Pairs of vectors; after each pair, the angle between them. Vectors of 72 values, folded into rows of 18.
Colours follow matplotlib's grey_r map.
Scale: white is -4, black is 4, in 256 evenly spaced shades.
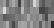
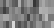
nearly opposite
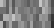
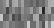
partly opposed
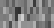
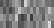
partly opposed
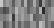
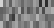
partly aligned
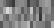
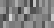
orthogonal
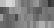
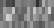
partly opposed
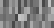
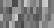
partly opposed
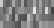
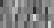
partly opposed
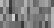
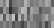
nearly parallel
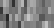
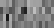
partly aligned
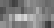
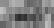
nearly opposite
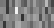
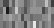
partly aligned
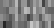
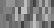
partly aligned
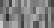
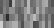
nearly parallel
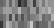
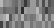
orthogonal
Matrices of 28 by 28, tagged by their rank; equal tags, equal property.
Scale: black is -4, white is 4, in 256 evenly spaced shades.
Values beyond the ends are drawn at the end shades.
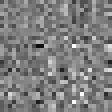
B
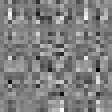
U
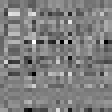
U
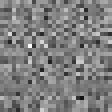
B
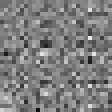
B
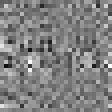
B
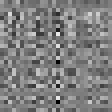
U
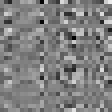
U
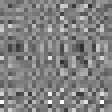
U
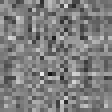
B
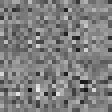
B
